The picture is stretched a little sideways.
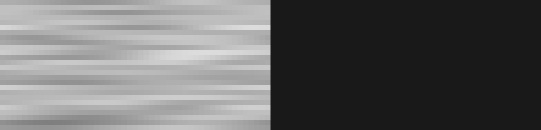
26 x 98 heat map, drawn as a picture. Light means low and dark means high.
The table splits into one row of 2 panels. Panel 1,1: low, streaked across. Panel 1,2: very high, flat.
